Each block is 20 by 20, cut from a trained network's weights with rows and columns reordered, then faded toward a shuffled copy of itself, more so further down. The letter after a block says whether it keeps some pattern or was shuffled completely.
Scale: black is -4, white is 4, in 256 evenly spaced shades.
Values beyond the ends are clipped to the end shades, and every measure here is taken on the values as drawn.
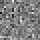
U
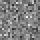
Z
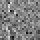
U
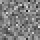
U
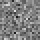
Z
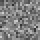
Z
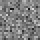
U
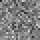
Z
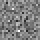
U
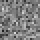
U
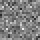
Z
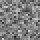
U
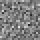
Z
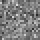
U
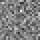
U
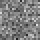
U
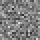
Z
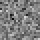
Z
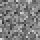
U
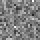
Z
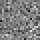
Z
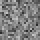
Z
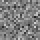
U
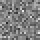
Z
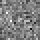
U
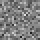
Z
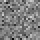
Z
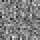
Z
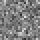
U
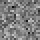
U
